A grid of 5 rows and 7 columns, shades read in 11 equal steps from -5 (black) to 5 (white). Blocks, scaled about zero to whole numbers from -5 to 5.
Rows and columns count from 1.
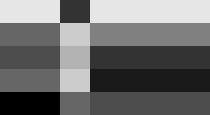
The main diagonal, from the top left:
4 -1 2 -4 -2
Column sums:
-5 -5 4 -5 -5 -5 -5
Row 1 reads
4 4 -3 4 4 4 4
